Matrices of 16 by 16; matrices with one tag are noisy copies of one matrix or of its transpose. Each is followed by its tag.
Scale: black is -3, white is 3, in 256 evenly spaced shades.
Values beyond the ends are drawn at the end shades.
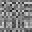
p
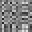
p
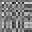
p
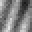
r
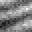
r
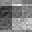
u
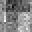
u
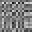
p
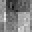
u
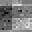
u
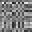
p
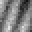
r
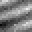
r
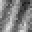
r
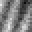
r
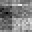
u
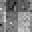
u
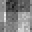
u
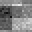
u
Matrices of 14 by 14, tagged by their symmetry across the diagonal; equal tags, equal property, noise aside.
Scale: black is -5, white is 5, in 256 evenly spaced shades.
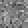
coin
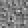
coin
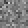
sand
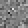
coin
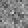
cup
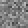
sand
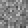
sand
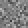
coin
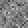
cup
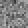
sand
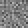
coin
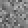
coin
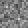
cup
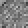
cup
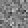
coin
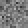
cup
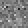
sand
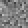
coin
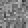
sand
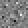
coin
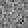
cup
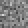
sand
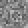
cup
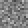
sand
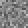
cup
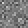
cup
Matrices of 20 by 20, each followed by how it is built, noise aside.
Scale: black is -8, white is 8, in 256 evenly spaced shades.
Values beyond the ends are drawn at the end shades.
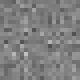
low rank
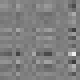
low rank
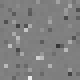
sparse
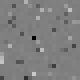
sparse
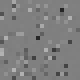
sparse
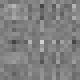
low rank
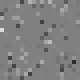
sparse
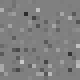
sparse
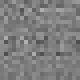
low rank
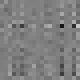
low rank
